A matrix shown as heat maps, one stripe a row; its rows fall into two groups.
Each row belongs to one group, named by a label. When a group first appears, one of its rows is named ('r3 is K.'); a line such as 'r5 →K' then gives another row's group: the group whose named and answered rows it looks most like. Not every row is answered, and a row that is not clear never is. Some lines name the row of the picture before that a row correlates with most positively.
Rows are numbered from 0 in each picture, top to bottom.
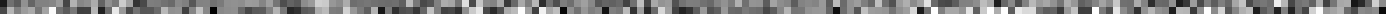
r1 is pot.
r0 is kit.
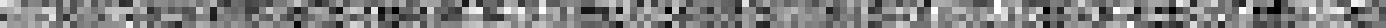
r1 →pot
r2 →pot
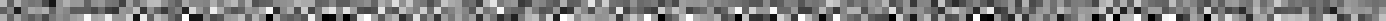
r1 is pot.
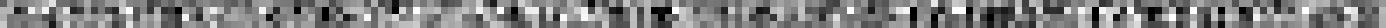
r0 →pot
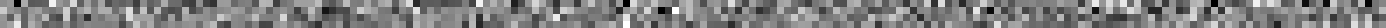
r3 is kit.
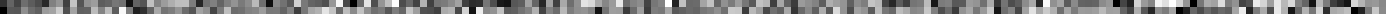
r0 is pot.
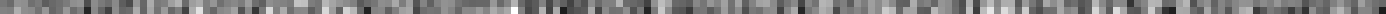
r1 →pot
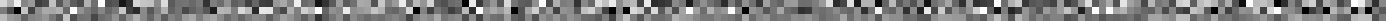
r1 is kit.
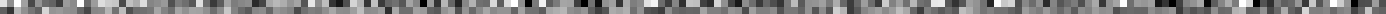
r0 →pot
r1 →kit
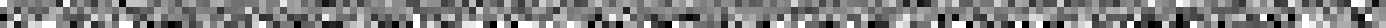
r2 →kit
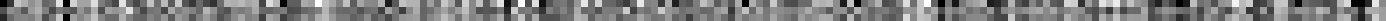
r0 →kit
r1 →kit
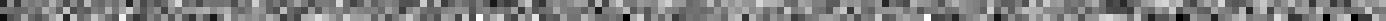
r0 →pot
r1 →kit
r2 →kit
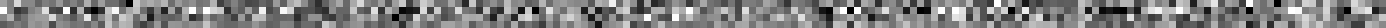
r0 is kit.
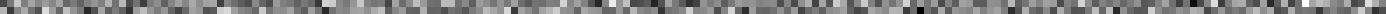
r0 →kit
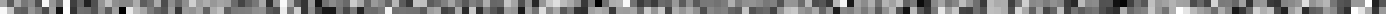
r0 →kit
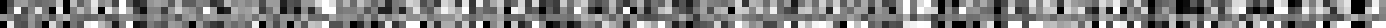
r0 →kit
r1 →kit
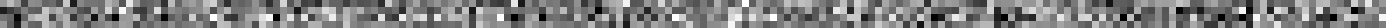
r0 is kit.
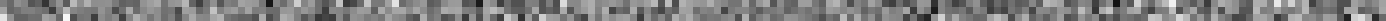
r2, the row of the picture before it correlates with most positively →0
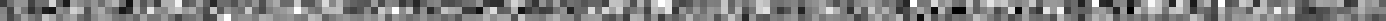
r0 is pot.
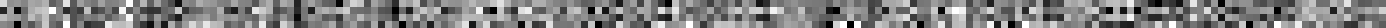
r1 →pot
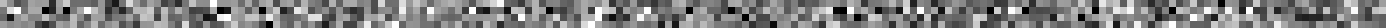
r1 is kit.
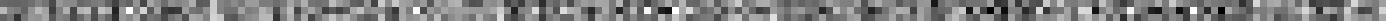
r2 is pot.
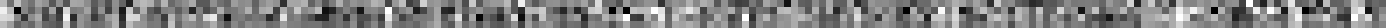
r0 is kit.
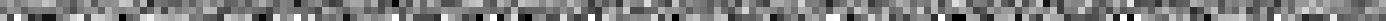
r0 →pot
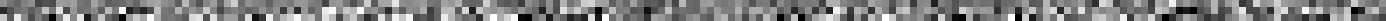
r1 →kit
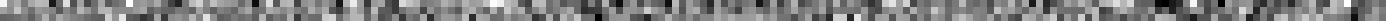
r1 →pot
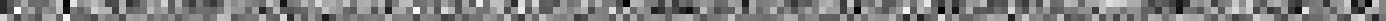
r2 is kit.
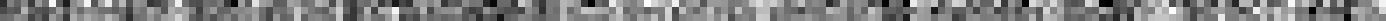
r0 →pot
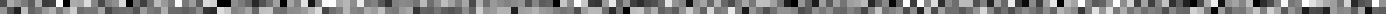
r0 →kit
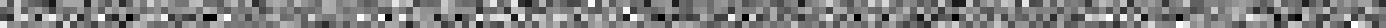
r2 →kit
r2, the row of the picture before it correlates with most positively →1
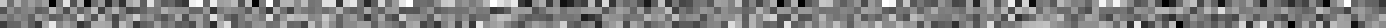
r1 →pot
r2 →pot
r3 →kit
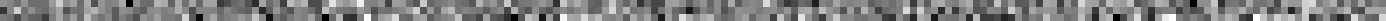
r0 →kit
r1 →kit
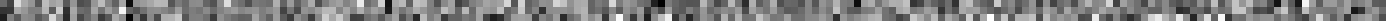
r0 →kit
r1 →kit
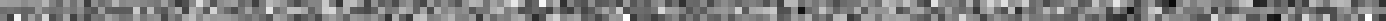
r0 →pot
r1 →pot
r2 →kit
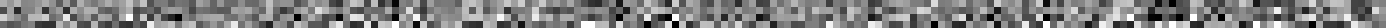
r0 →pot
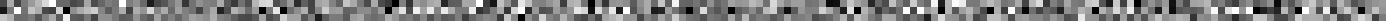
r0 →pot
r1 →kit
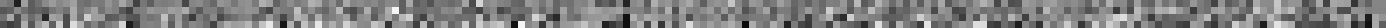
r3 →kit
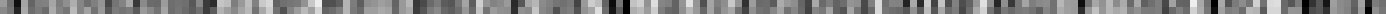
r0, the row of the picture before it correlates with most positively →0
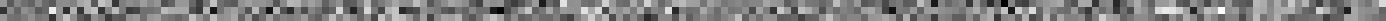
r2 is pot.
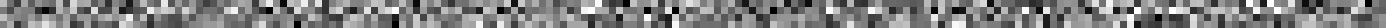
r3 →pot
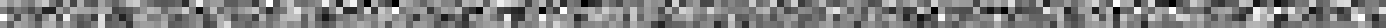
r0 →pot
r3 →kit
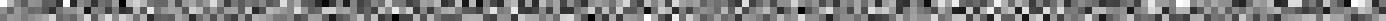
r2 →pot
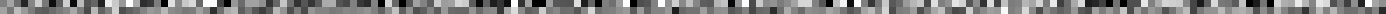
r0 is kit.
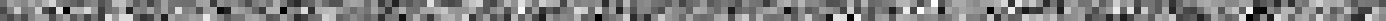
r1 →kit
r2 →kit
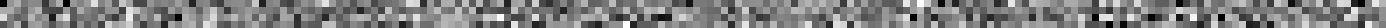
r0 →kit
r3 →kit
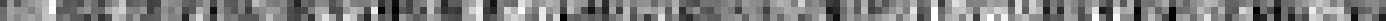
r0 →pot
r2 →pot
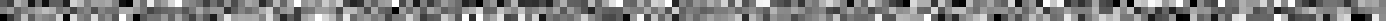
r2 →kit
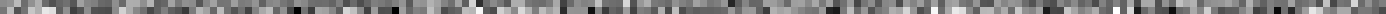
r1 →pot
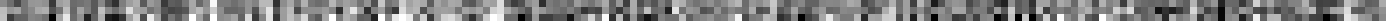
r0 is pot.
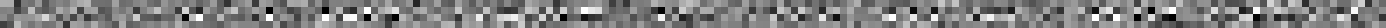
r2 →pot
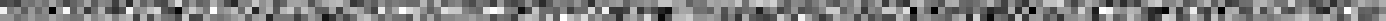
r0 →pot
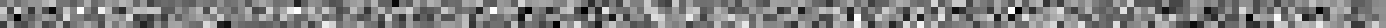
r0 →pot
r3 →kit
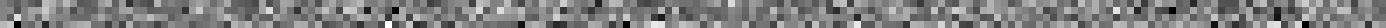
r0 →kit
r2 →kit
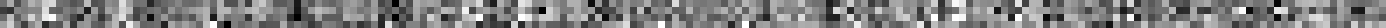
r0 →pot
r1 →kit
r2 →pot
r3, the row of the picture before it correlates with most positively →3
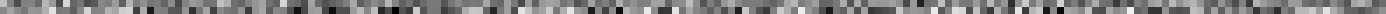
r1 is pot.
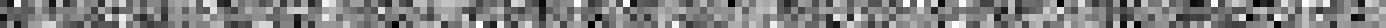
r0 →kit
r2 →kit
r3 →pot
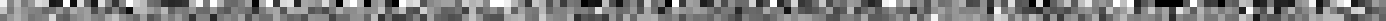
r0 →pot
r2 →pot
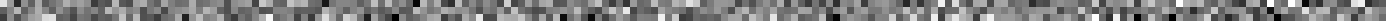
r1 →kit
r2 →pot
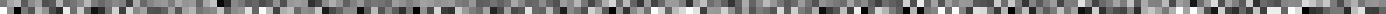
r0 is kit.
